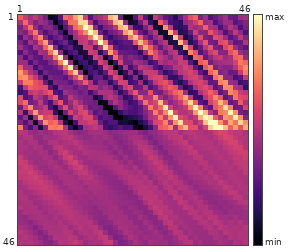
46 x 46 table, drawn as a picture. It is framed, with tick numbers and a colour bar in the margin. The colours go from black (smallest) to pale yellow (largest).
Grain: diagonal, down to the right. Ninth with the highest average: middle right. Seam: horizontal, 50% of the way down, the bottom part calmer.
